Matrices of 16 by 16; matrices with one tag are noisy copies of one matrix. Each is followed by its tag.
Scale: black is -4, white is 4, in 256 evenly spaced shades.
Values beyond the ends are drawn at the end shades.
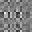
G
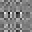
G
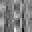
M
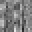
M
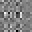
G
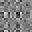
G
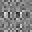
G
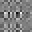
G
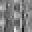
M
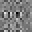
G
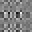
G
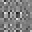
G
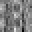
M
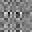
G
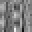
M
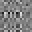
G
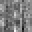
M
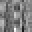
M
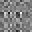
G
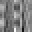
M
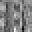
M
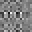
G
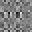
G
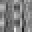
M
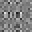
G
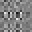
G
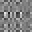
G
